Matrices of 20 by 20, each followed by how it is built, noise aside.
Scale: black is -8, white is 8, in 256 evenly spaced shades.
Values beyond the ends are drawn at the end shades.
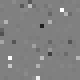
sparse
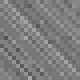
Toeplitz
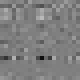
low rank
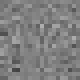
low rank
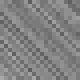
Toeplitz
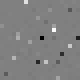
sparse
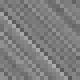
Toeplitz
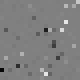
sparse
